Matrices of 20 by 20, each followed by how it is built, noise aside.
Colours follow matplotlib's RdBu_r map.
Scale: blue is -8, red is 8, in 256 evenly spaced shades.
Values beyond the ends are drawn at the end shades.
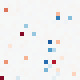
sparse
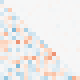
lower triangular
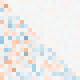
lower triangular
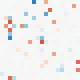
sparse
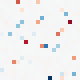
sparse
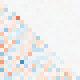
lower triangular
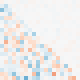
lower triangular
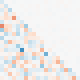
lower triangular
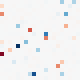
sparse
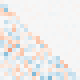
lower triangular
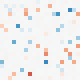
sparse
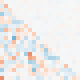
lower triangular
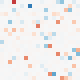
sparse
